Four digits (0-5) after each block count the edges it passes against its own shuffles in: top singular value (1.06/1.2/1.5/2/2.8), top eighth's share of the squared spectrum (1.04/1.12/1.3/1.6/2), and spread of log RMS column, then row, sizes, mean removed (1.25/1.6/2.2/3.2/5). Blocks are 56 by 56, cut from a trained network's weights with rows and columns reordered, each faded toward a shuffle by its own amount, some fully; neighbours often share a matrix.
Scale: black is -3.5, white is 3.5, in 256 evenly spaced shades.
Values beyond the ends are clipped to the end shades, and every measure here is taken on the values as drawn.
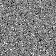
0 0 0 0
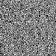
2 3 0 1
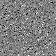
0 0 0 0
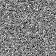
0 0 0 0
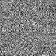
3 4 1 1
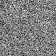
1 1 0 0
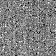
2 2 0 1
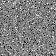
0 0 0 0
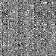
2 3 0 2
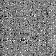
2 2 0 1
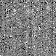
2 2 0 2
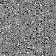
0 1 0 0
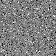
0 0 0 0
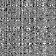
3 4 1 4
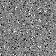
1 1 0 0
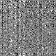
3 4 1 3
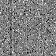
2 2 0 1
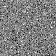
0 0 0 0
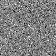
1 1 1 0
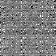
3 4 3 1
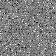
0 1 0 0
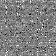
2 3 2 1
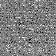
2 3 2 1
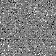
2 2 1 0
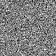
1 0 0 0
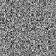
3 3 1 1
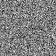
1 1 0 0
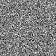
1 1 0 0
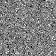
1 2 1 0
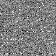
2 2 0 1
